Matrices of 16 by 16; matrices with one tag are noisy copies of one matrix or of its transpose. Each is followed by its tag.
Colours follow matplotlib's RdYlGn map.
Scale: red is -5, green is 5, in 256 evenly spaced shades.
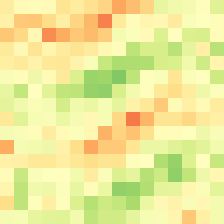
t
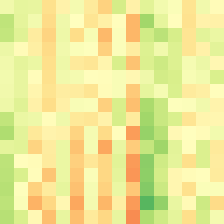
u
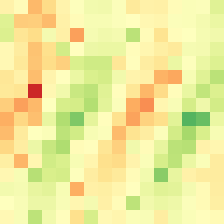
t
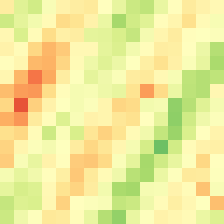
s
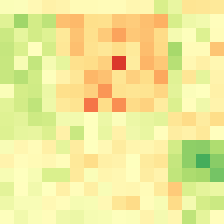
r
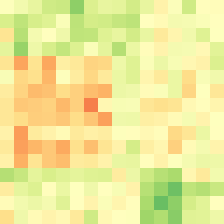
r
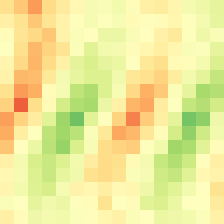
t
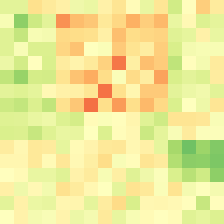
r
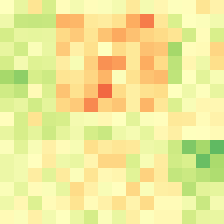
r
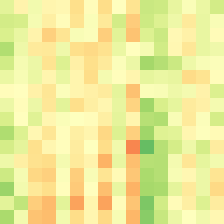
u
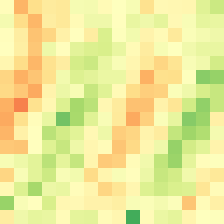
t
